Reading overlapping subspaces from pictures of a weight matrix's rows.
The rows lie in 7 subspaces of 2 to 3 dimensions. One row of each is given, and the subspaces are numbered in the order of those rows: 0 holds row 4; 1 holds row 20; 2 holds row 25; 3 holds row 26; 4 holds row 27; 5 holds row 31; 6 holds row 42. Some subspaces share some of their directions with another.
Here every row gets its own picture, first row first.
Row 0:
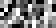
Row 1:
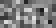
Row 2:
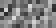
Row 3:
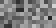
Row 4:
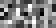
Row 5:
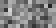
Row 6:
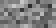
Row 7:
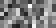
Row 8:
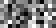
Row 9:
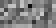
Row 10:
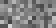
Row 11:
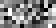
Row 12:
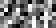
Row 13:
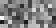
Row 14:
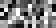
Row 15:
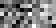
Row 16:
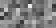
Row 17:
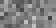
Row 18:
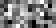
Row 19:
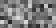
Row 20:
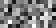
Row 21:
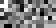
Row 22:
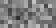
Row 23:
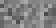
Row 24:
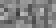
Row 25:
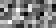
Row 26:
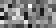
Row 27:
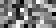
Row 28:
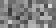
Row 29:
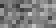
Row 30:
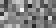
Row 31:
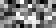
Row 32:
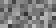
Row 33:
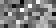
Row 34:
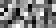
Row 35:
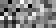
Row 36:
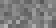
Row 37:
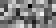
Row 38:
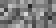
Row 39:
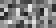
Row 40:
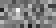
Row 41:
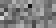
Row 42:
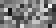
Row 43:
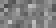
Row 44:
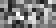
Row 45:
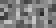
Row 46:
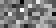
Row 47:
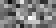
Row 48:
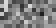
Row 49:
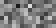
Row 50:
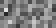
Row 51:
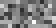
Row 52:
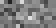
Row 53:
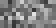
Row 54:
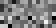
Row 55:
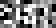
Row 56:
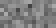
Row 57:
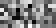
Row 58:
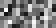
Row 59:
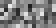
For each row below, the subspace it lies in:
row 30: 2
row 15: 2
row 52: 5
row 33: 4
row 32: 1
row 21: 2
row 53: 5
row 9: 4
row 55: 0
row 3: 2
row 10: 1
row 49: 5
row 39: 0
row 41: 5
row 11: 6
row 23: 6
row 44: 5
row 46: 4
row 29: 2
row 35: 5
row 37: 5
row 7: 2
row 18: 1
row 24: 0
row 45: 0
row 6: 4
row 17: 2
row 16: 5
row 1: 0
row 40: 1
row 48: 2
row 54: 1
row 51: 1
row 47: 5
